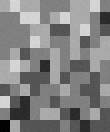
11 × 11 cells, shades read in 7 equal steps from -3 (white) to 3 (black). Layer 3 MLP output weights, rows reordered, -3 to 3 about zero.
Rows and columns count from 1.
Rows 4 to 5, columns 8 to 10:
-1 1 0 / -1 0 -1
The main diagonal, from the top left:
-1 0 0 -2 0 -1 1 0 0 -1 1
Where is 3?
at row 11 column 1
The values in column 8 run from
-1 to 2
